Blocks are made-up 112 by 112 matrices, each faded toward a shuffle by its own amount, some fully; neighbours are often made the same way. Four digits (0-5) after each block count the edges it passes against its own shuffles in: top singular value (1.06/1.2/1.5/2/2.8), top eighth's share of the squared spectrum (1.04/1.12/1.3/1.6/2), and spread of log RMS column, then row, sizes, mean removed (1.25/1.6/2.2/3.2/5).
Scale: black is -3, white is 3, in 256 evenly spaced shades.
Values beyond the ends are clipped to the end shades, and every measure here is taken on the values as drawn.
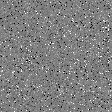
1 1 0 0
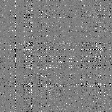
3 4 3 3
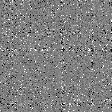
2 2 2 2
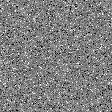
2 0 0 0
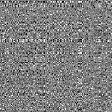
5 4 3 3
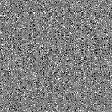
4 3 1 2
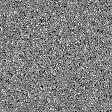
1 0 0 0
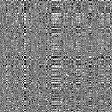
5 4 4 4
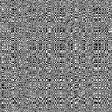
5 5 4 4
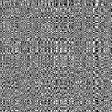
5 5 4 4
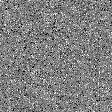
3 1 0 0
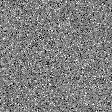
2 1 0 0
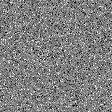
2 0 0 0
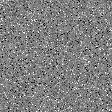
0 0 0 0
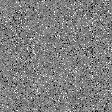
1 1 2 0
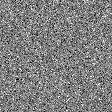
0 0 0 0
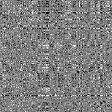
5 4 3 3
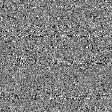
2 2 0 4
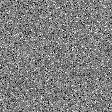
0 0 0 0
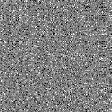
4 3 2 2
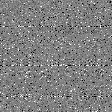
4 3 1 2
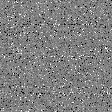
2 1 0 1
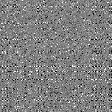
5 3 2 3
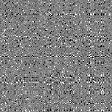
5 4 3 3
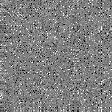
4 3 2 2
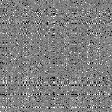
5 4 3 3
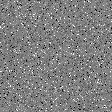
0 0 0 0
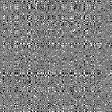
5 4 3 4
